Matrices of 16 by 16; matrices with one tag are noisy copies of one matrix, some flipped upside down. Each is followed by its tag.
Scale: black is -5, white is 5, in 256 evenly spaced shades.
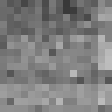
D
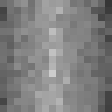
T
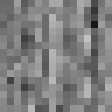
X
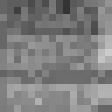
D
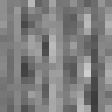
X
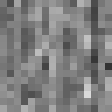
X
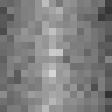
T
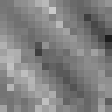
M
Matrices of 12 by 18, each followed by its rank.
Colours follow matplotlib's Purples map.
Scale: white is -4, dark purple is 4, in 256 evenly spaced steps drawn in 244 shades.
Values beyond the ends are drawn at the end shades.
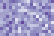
full rank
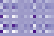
one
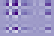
one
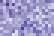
full rank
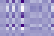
one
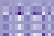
one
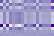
one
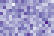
full rank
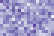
full rank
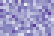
full rank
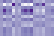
one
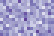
full rank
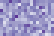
full rank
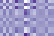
one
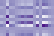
one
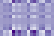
one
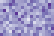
full rank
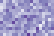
full rank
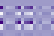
one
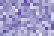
full rank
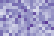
full rank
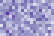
full rank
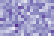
full rank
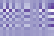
one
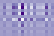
one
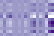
one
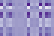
one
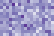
full rank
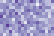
full rank
